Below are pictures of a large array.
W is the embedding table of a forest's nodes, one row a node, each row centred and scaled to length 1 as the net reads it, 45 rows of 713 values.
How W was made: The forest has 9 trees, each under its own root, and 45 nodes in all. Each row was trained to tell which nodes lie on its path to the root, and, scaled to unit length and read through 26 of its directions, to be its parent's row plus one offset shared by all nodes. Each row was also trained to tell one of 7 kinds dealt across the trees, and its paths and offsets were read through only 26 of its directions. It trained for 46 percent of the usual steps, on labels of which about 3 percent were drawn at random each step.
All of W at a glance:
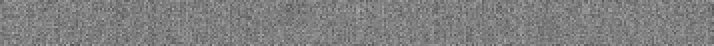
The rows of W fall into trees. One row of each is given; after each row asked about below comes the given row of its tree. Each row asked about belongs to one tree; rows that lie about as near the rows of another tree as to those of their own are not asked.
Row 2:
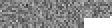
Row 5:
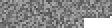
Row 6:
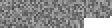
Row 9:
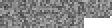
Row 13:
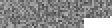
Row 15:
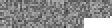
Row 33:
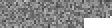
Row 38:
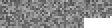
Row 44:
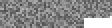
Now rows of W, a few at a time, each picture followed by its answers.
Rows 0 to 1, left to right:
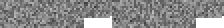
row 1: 13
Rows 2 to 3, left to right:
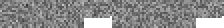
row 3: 5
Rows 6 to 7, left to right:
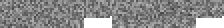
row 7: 2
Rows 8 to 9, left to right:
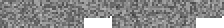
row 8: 33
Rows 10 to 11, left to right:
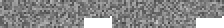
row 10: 9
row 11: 9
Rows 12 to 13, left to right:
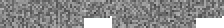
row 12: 2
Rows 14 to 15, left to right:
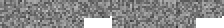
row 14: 9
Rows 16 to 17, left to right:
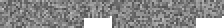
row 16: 15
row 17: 15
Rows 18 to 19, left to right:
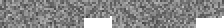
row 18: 13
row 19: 44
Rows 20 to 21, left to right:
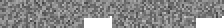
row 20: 5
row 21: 2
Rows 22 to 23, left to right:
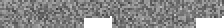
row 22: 6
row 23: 38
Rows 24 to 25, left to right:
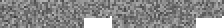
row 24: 6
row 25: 2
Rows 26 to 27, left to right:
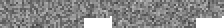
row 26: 44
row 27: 33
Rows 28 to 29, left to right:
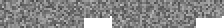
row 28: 13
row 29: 15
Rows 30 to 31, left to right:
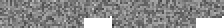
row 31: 6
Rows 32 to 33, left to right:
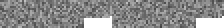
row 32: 13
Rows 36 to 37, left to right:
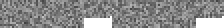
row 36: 2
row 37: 15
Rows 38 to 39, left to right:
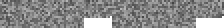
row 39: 5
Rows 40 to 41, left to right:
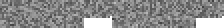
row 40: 38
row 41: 13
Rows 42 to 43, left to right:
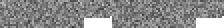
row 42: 6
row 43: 9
